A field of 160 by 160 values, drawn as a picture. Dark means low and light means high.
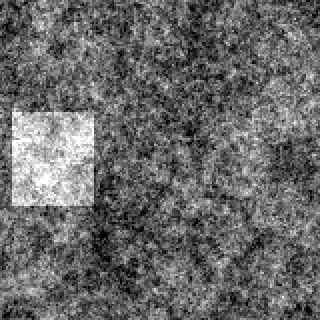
The ninth with the highest average is the middle left. No regular stripes run through it. The field is mottled with small blotches. In the middle left lies a patch that is higher than the rest.
